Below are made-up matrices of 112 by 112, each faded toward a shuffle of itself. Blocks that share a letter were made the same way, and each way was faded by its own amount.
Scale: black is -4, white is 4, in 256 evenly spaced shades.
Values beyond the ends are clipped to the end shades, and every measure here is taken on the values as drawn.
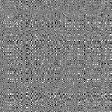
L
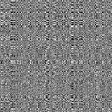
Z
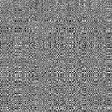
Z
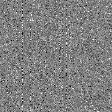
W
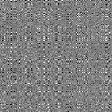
L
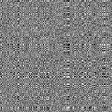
Z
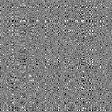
L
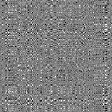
L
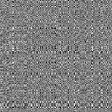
Z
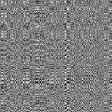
Z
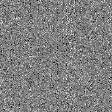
W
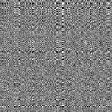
Z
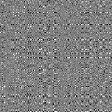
L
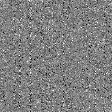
W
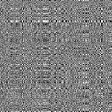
Z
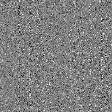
W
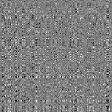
L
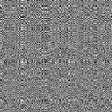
Z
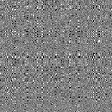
L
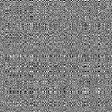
Z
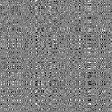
L
